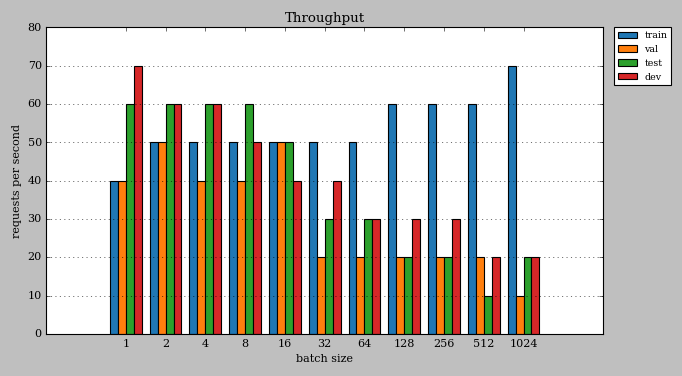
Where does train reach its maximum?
1024
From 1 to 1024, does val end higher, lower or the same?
lower
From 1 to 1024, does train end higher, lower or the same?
higher
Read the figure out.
Title: Throughput
x-axis: batch size, ticks 1 2 4 8 16 32 64 128 256 512 1024
y-axis: requests per second, ticks 0 10 20 30 40 50 60 70 80
Legend: train, val, test, dev
Values:
train: 40 50 50 50 50 50 50 60 60 60 70
val: 40 50 40 40 50 20 20 20 20 20 10
test: 60 60 60 60 50 30 30 20 20 10 20
dev: 70 60 60 50 40 40 30 30 30 20 20
